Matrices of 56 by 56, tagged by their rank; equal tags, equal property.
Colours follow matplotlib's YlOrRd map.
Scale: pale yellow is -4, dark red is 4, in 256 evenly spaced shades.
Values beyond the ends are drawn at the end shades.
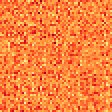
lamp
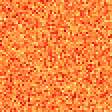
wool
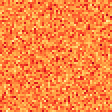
wool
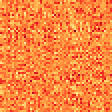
lamp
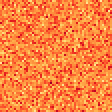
wool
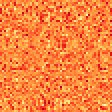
lamp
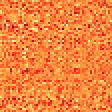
lamp
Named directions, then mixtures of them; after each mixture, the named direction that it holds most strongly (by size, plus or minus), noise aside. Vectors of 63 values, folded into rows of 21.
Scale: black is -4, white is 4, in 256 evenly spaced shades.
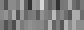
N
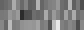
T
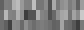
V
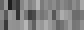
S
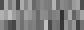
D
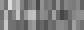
S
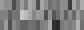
T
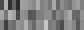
S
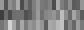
D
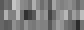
V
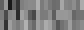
S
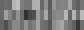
V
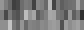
V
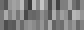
N
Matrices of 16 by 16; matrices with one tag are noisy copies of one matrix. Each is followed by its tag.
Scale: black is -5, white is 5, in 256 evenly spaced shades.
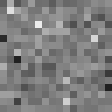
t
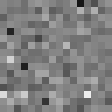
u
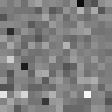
u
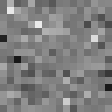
t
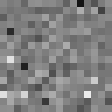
u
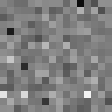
u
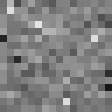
t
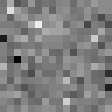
t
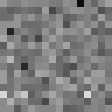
u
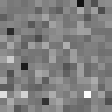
u
